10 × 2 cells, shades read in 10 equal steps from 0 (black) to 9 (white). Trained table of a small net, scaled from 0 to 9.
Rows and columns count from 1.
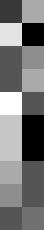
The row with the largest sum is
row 5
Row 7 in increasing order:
0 7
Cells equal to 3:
6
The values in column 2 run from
0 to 6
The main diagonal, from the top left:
2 0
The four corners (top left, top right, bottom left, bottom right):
2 6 3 4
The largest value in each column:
9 6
